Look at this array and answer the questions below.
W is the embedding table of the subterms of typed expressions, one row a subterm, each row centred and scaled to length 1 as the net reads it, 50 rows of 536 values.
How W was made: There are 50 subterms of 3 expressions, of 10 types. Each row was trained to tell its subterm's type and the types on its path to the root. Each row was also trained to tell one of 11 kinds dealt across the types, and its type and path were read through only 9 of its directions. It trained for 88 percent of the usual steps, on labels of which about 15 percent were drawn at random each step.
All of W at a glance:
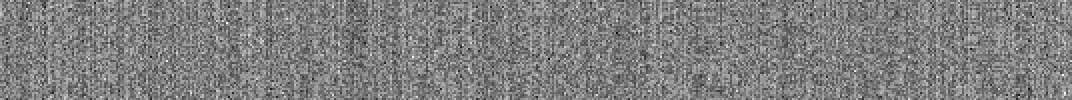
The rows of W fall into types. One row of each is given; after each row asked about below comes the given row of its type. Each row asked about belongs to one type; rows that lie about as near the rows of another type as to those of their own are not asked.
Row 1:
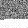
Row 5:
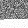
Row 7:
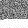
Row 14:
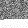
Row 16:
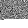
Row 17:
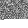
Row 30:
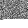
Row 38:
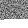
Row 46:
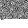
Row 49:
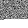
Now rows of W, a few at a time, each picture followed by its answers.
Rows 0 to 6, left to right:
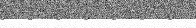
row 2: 16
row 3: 7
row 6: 7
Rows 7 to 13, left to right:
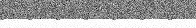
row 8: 46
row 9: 1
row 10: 5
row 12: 49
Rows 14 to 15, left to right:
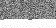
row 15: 7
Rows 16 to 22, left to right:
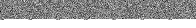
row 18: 5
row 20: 1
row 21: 5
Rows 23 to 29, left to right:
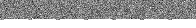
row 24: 17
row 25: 17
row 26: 17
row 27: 1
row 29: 14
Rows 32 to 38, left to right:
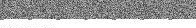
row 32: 7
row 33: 1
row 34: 7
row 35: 46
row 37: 17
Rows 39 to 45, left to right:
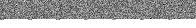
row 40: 17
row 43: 14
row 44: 1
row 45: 5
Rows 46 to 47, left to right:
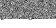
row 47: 14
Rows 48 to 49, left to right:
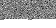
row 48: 14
